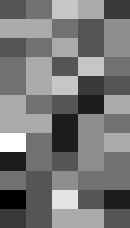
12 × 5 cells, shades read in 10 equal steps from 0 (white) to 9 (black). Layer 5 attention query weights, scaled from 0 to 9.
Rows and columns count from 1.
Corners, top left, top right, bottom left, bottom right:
6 7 7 6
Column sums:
60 55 54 58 61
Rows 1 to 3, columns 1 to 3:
6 5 2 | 3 3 5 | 6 5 3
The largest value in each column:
9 6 8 8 8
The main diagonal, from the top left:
6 3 3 2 6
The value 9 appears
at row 11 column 1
